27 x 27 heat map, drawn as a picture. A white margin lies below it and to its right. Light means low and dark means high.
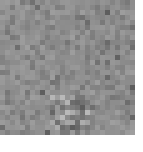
Stripes: none. Grain: fine. Mirror symmetry: none. Odd patch: rougher, in the bottom middle. Roughest part: bottom middle. Slope: none.
